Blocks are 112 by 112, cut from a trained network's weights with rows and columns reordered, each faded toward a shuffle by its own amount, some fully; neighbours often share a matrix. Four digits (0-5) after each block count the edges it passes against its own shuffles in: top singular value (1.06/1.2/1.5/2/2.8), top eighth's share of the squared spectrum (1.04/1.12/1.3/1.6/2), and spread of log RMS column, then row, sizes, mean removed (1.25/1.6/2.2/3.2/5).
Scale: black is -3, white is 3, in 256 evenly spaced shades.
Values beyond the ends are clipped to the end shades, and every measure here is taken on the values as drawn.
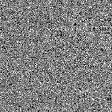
2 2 2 1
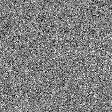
2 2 0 1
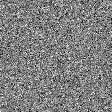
0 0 0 0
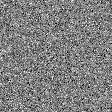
0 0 0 0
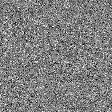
1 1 0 0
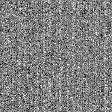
3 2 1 2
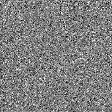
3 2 1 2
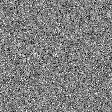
0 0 0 0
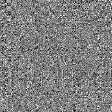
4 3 3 1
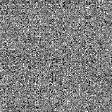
3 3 3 1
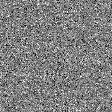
2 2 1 0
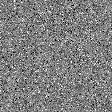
2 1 0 0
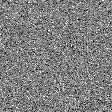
0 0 0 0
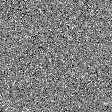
0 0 0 0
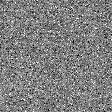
1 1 1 0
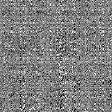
3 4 4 2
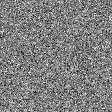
1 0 0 0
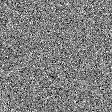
1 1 0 0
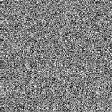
4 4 0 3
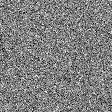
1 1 0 0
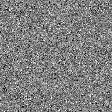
2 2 1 1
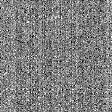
3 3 1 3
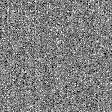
1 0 0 0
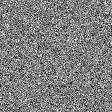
1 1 0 0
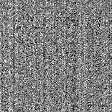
3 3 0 2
